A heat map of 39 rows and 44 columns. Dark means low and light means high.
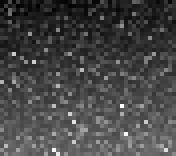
Overall the values sit about 30% of the way up the scale. The field climbs toward the bottom. No regular stripes run through it. The texture is fine-grained noise.
